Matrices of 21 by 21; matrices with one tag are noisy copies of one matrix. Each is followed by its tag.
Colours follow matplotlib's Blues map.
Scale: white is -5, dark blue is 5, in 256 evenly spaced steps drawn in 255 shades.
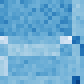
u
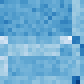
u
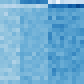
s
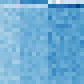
s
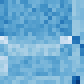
u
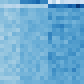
s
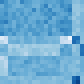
u
